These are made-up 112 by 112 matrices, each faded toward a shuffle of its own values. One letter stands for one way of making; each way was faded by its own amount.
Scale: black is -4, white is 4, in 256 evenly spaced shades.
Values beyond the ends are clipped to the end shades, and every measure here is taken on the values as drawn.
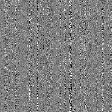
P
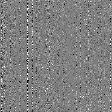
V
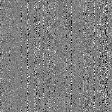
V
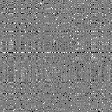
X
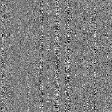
P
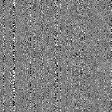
P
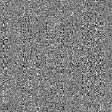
P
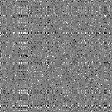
X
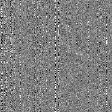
P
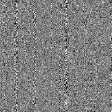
P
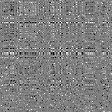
X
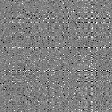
X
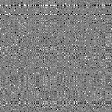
X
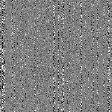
V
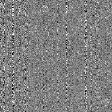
P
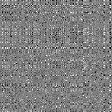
X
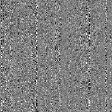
P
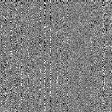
P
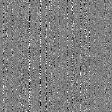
V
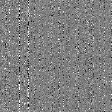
V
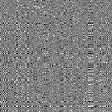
X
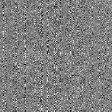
P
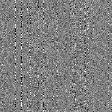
P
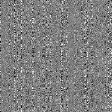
P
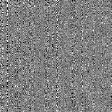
P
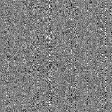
P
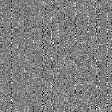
P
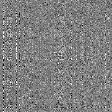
P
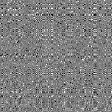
X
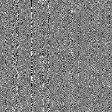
P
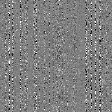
V
